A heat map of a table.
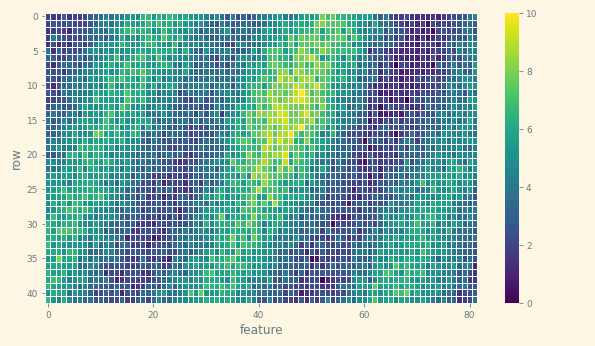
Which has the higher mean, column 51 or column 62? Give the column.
51
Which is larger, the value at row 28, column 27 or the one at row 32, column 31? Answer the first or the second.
the second
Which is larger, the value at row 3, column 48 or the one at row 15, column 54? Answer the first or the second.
the first
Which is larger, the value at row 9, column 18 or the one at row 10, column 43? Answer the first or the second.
the second
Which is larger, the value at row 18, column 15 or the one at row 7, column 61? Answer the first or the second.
the first
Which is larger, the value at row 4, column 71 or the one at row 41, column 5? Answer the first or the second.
the second
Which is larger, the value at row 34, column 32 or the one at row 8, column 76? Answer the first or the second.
the first
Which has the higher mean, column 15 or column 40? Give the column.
40
